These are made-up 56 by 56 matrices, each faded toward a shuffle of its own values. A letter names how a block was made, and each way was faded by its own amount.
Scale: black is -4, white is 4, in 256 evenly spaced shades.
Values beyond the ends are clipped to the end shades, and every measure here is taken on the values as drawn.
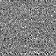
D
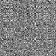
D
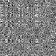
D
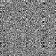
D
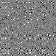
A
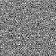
D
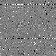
A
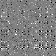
A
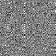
D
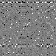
A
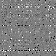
A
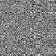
D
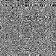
D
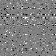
A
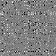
A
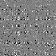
A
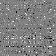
A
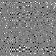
A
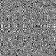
D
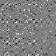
A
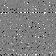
A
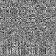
D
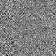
D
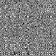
D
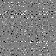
A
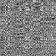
D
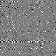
A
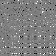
A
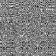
D
